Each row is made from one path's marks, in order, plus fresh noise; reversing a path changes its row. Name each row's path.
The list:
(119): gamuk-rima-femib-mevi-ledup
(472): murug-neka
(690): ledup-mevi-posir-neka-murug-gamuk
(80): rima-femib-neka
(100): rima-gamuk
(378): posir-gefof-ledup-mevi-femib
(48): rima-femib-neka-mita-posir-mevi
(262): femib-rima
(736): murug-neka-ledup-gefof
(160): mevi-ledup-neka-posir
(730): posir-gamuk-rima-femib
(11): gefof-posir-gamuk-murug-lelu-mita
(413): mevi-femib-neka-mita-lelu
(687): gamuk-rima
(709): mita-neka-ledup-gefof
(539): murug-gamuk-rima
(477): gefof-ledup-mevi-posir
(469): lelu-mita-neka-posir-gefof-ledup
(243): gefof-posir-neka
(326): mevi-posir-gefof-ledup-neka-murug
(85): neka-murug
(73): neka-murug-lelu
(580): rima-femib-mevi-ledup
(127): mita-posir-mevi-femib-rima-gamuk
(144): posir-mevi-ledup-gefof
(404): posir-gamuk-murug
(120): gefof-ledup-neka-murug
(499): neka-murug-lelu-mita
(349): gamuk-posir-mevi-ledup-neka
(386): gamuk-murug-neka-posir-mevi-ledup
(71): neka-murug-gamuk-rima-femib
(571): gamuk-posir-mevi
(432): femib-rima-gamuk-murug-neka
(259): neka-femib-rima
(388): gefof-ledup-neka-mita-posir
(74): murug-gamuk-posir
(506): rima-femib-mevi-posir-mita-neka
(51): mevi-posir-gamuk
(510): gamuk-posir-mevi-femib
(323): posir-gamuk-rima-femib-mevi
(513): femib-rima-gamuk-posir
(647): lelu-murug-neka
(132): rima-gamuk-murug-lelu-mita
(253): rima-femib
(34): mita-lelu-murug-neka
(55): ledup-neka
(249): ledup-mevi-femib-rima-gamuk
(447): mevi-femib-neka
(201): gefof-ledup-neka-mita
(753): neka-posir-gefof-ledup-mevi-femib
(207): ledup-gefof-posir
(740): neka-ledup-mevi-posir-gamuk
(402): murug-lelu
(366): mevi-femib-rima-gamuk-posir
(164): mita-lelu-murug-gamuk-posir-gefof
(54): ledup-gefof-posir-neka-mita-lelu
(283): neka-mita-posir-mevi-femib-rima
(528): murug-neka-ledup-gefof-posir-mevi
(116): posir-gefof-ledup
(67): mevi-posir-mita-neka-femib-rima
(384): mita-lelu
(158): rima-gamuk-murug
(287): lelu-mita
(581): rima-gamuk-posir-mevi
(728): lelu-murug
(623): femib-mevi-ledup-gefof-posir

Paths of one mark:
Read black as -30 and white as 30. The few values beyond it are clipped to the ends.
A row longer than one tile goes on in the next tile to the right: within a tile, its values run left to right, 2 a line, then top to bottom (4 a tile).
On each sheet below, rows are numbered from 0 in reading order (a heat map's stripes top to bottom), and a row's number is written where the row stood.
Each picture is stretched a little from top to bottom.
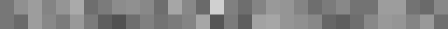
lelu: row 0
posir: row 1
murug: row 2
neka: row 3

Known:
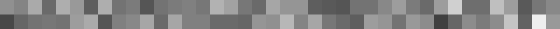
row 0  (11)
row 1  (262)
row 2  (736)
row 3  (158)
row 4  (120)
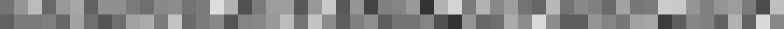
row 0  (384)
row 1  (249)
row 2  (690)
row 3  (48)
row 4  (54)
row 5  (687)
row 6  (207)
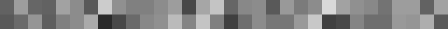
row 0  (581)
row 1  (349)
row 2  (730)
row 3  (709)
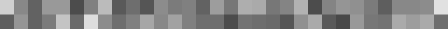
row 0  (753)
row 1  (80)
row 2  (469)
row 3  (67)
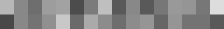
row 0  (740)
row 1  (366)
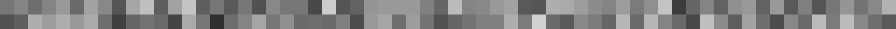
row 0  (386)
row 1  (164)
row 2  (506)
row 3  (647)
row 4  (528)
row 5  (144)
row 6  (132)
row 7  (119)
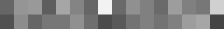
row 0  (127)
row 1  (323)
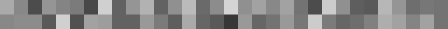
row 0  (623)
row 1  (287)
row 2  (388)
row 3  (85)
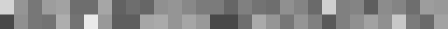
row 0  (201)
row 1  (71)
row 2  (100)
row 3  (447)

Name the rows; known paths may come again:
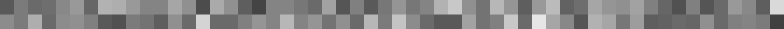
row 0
(253)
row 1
(116)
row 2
(259)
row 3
(119)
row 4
(326)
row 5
(728)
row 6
(513)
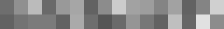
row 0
(384)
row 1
(378)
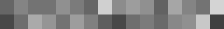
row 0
(100)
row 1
(571)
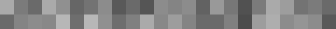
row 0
(55)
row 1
(80)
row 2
(472)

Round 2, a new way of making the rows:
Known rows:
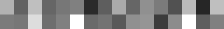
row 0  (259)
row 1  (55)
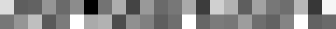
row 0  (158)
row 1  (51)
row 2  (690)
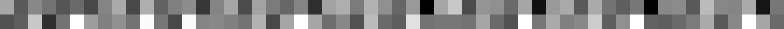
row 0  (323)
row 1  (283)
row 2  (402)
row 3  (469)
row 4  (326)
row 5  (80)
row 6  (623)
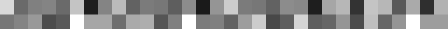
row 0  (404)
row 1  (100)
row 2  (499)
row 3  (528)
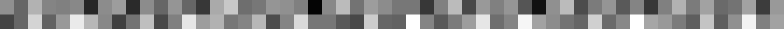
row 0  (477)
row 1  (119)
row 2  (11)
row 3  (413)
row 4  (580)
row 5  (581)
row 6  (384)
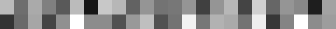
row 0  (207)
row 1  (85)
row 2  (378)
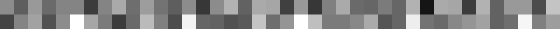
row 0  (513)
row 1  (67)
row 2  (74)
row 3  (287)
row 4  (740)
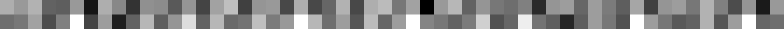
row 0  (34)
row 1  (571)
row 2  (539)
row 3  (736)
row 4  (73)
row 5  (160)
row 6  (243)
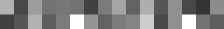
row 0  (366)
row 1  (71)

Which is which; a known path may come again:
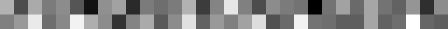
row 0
(580)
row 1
(687)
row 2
(132)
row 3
(447)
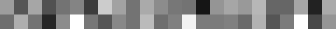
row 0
(249)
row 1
(48)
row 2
(34)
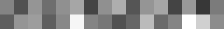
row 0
(262)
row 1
(74)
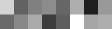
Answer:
(404)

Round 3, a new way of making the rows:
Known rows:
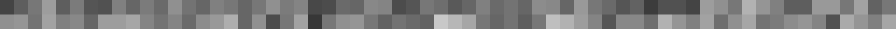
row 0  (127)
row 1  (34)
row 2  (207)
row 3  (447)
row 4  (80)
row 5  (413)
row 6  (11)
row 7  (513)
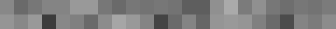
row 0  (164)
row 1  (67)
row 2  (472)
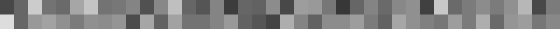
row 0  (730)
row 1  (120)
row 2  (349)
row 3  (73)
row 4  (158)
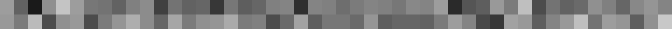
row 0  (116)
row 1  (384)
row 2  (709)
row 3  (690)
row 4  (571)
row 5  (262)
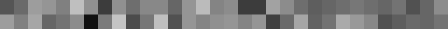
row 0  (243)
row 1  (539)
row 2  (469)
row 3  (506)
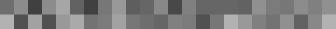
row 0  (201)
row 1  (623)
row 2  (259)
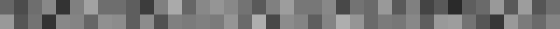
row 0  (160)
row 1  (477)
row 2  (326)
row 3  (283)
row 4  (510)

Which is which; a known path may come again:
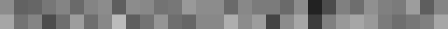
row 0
(736)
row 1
(71)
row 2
(54)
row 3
(432)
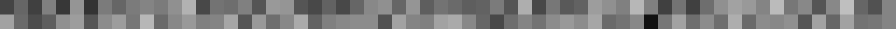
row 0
(144)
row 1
(158)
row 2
(388)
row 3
(366)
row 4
(386)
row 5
(243)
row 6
(728)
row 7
(120)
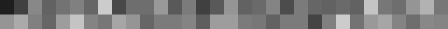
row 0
(402)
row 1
(283)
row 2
(623)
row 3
(323)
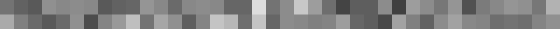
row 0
(528)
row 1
(262)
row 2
(404)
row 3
(349)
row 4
(647)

